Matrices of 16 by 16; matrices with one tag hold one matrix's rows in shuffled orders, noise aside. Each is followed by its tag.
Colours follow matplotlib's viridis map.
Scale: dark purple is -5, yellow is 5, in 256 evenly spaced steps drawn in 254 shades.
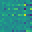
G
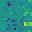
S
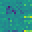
S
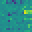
S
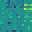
S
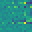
G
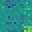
S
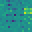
S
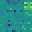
S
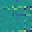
G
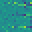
G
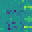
S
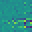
G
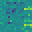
S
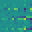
G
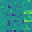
S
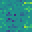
S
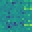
S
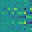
G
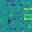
S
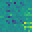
S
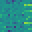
S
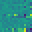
G
